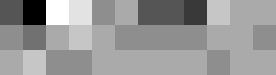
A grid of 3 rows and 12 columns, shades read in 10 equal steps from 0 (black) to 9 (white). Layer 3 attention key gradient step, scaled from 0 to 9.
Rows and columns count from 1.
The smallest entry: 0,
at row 1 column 2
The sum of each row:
58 65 70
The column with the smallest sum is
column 2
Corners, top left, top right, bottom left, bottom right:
3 6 6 6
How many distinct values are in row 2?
4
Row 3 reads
6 7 5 5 6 6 6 6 6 5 6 6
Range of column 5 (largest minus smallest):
1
